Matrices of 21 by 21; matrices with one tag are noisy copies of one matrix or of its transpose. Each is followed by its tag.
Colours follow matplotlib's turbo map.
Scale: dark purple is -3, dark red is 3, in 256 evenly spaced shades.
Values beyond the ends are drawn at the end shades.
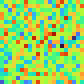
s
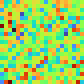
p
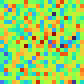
s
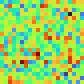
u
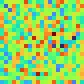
s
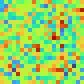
u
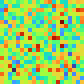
u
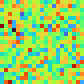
p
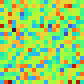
p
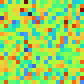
p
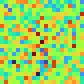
s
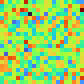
p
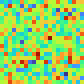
u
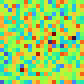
s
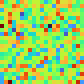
p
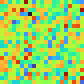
p
